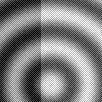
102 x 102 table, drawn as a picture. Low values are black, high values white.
On average the colour sits 50% of the way up the scale. The right part is higher, past a seam about 40% of the way across. Rings spread out from the bottom middle.
